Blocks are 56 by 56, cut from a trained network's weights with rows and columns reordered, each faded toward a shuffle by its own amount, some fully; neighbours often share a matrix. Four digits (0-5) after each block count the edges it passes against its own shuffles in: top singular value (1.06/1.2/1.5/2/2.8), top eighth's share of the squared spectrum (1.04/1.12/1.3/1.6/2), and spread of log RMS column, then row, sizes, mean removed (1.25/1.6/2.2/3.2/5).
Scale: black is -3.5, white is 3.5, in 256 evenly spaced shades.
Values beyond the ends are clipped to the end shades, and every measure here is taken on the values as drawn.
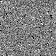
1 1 0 0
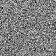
2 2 0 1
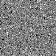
2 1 0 0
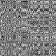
4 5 1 3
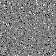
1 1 0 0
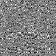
3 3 0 2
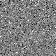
0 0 0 0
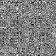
3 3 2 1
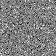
2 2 0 1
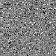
3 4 0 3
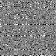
4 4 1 3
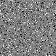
0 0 0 0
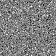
0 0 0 0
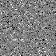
2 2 0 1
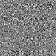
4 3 0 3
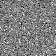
1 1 0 0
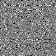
3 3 0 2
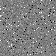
1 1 0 0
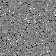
0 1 0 0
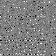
3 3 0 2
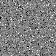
2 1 0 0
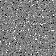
2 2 0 1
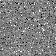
2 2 0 1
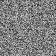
0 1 0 0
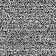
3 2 0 0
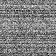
4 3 0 2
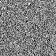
0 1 0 0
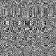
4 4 2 3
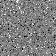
0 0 0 0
